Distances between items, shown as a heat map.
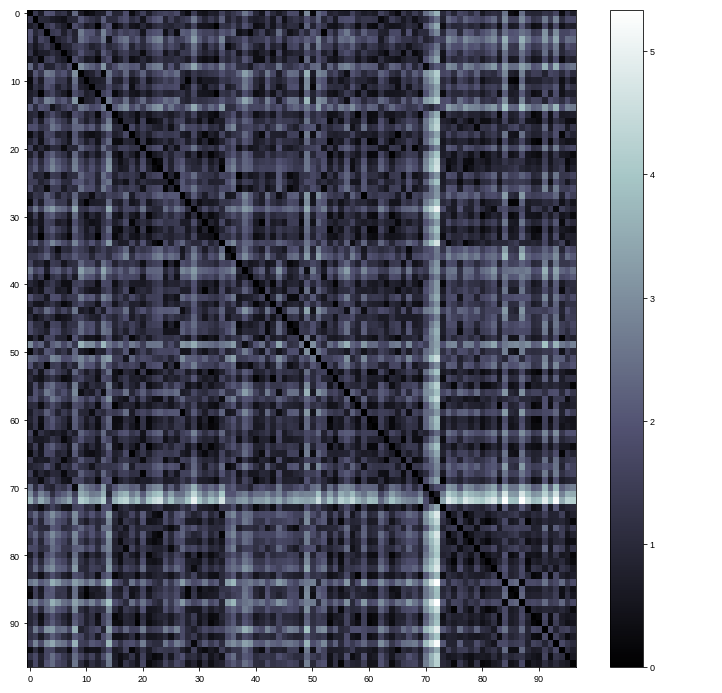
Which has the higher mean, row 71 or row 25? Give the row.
71
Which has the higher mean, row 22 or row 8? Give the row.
8
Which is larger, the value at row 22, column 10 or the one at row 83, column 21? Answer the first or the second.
the first
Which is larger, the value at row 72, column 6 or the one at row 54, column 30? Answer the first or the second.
the first
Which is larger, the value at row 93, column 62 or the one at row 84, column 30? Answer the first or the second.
the first
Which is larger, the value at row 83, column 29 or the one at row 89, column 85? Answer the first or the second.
the first
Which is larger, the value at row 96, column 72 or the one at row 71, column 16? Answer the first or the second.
the first
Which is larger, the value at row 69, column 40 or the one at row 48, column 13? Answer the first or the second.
the second
